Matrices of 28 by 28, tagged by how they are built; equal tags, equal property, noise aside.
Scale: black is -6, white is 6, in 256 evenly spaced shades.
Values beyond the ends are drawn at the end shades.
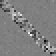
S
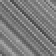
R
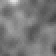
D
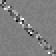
S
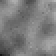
D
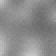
D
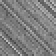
R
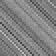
R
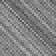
R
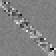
S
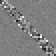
S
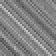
R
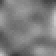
D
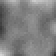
D
